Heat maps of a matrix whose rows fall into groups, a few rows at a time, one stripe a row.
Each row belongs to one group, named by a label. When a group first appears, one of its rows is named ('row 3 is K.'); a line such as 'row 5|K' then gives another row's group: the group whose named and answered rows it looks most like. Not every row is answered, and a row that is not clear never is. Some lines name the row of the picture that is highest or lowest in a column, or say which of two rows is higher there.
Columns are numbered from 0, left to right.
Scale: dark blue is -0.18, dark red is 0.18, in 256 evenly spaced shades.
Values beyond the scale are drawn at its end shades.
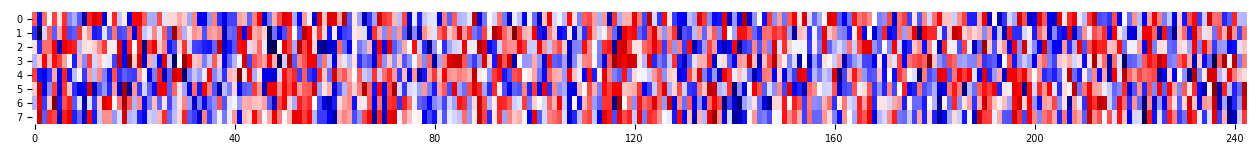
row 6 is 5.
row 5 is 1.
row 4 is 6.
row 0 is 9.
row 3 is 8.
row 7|5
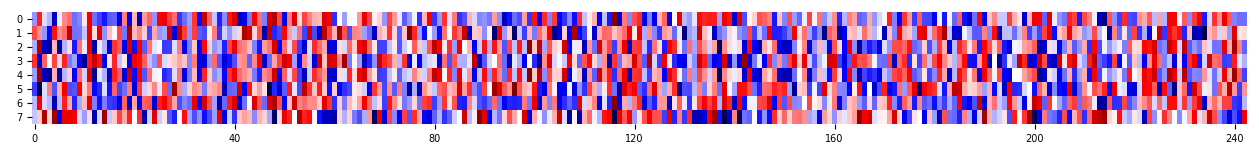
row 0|1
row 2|6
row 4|6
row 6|1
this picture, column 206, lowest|5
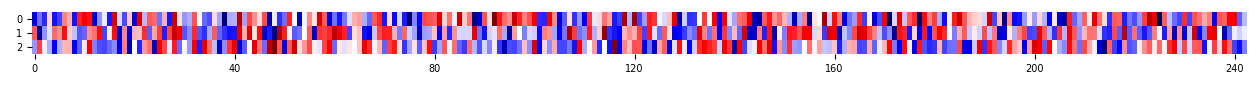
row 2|1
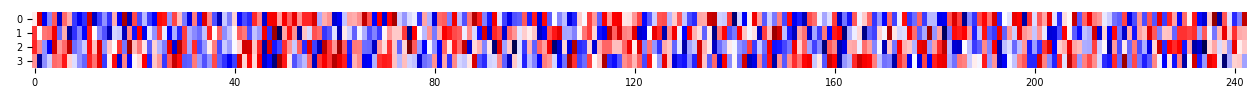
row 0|1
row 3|9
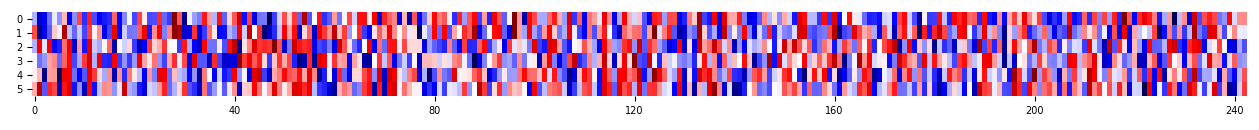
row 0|6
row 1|9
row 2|5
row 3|9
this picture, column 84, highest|4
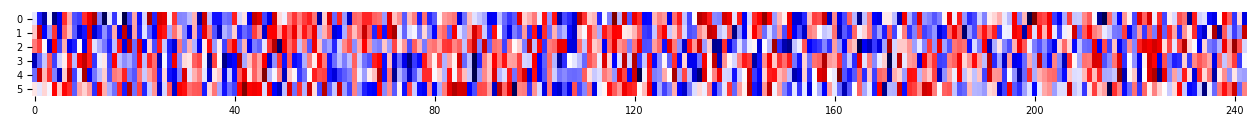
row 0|1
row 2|6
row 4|8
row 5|8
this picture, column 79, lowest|0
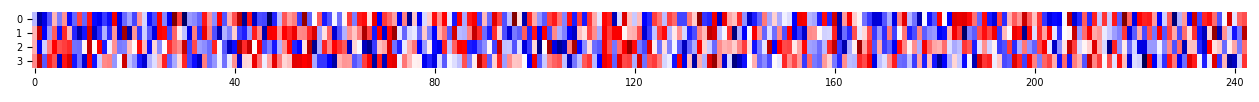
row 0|6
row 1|1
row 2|9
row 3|5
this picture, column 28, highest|0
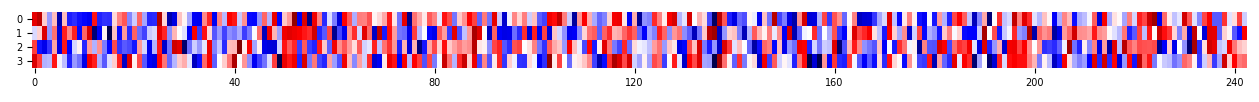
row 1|1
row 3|6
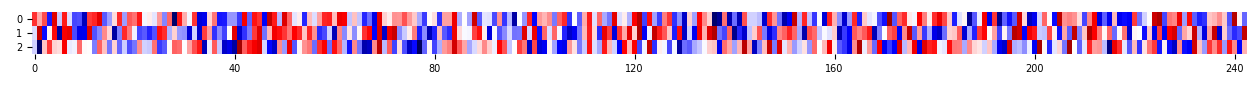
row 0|9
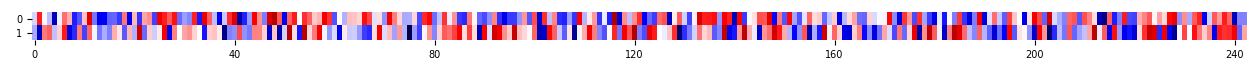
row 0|1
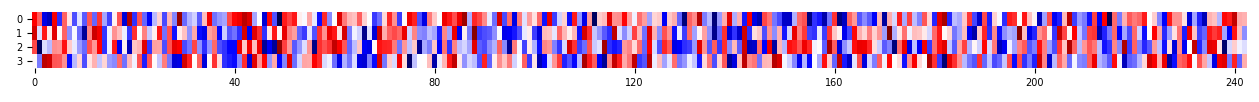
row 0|6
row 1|9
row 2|9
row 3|8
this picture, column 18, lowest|0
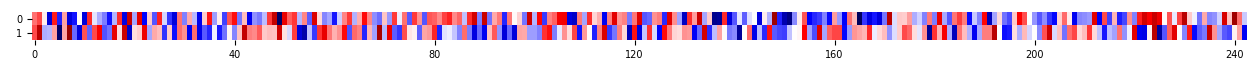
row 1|9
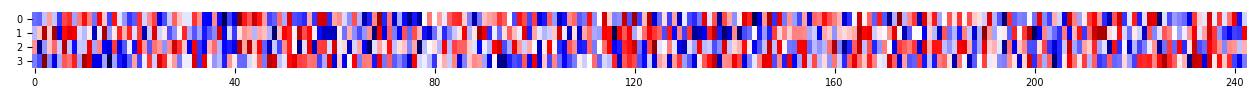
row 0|8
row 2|9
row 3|1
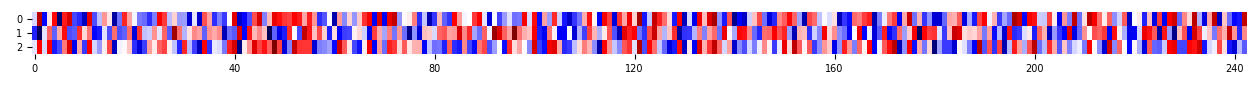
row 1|8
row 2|5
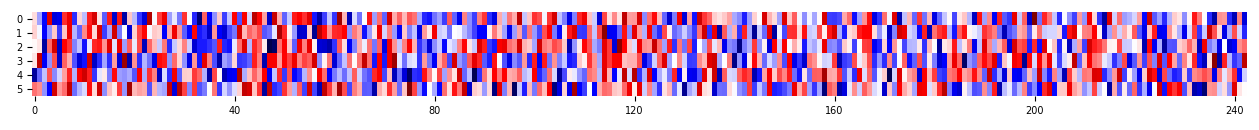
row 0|5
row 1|9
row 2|5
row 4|8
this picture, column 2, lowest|2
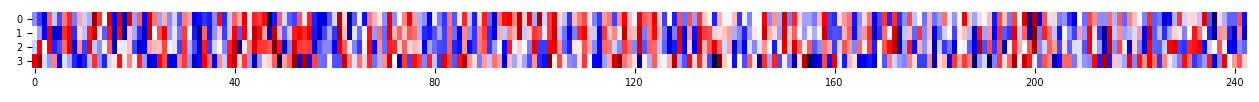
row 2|5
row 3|6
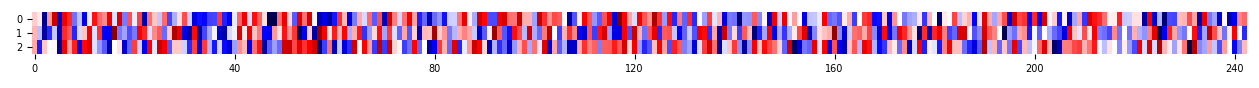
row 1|9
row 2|1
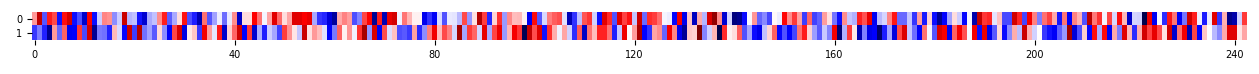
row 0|5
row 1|6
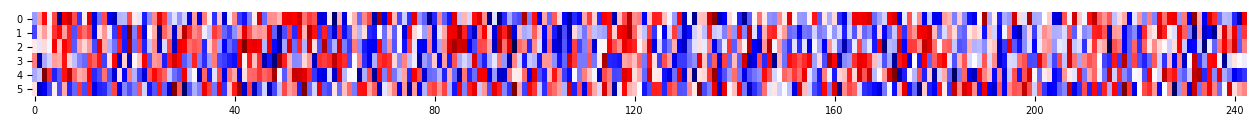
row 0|1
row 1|8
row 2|8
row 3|9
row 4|5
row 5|6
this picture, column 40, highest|5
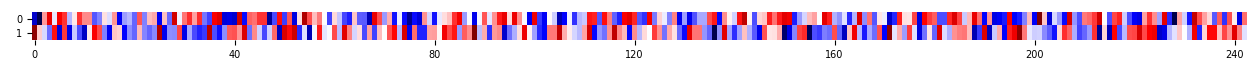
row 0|8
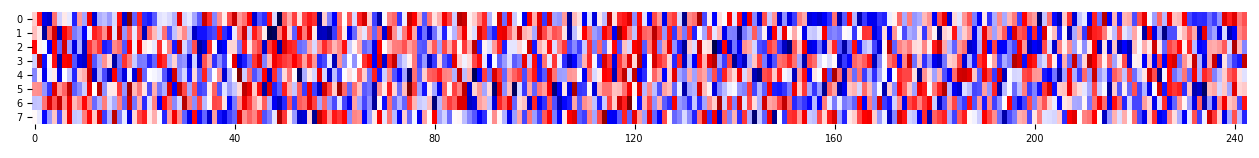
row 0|6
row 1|5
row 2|9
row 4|6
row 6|8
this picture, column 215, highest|3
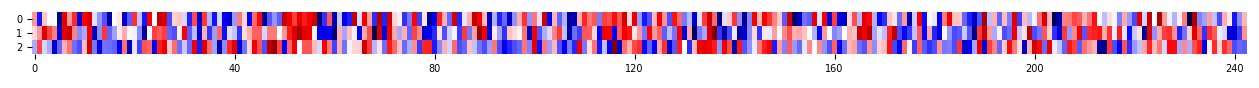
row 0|1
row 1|5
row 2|1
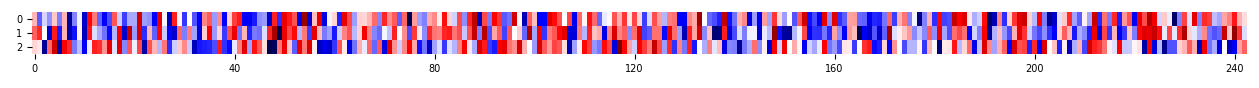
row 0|6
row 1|6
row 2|5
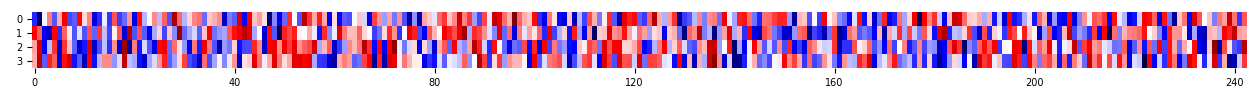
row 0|8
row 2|1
